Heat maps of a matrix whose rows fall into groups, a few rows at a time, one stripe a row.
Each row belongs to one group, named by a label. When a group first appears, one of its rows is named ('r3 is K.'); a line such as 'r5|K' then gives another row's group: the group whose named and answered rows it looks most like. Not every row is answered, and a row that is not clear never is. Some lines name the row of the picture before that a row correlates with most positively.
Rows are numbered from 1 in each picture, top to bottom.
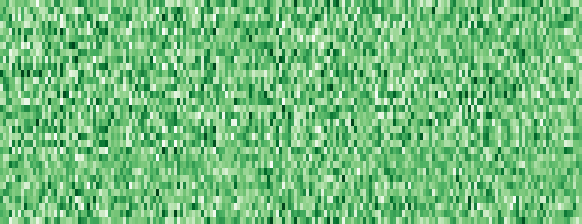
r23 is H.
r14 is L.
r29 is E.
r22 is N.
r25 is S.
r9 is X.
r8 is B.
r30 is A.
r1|B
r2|H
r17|E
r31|N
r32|B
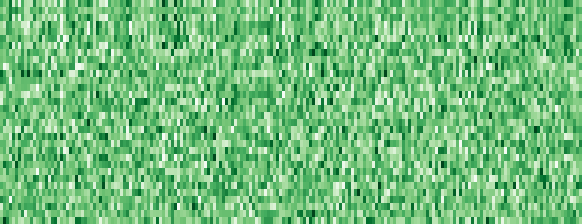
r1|N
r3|N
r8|S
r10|H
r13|B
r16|X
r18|A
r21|S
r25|B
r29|L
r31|S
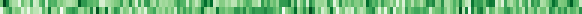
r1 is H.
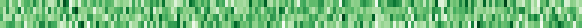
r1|L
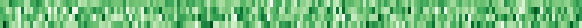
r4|H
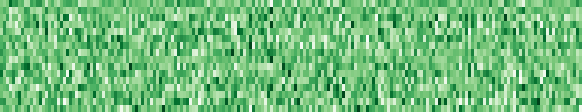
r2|B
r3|L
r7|S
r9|B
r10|A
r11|E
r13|B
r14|E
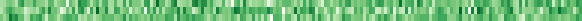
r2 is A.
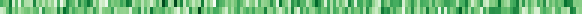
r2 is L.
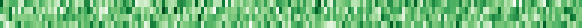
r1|E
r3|L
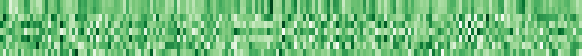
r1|B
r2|B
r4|A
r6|A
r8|X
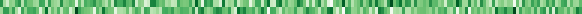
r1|E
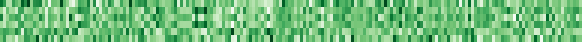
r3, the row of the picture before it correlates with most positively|1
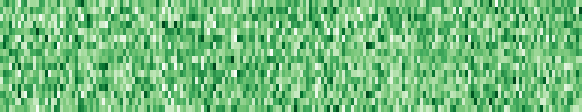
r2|S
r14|H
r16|B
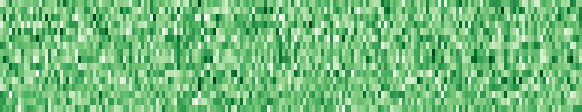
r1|L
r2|S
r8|H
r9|H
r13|L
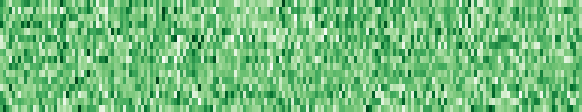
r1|A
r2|N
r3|A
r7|L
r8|A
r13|L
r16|H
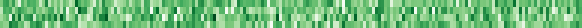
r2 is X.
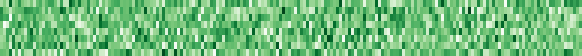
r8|N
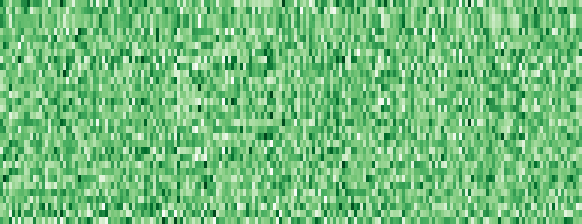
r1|A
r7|H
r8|S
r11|L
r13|L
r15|E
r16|L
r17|B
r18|A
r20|S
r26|H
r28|A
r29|S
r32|N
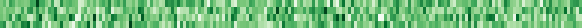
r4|A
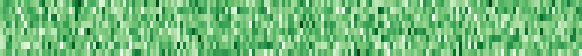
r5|A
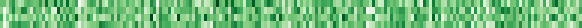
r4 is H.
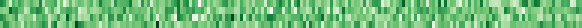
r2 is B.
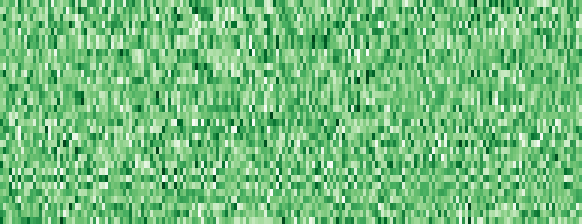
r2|X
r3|H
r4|E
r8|S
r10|X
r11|H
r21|L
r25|N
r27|N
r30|E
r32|A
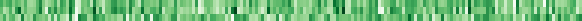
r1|E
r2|E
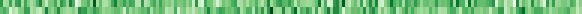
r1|E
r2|B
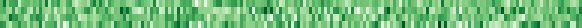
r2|S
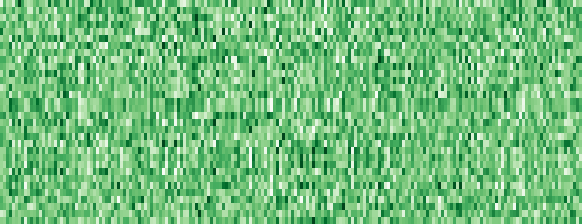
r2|S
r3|X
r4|S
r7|N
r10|A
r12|A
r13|L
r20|A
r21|N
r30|E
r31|L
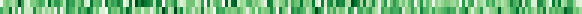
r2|N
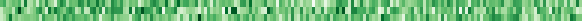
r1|S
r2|E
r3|L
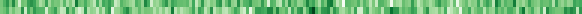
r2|S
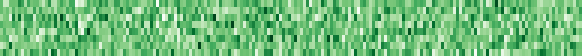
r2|S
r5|A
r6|B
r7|L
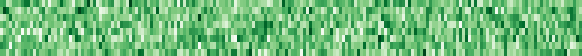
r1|A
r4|S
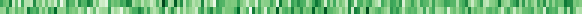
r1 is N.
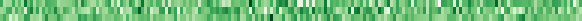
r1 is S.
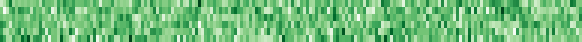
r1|L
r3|S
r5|E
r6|A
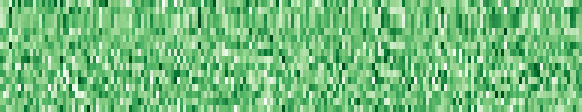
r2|L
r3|L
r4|L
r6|B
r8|S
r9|A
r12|X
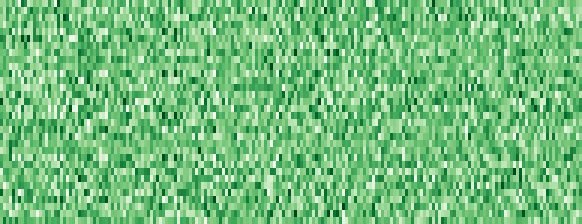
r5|N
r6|A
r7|S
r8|B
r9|S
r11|N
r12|A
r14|X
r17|N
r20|E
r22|L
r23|N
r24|E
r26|X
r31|B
